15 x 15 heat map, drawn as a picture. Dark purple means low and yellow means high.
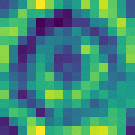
Rings: centred on the centre. Ninth with the lowest average: top middle. Grain: blotchy.
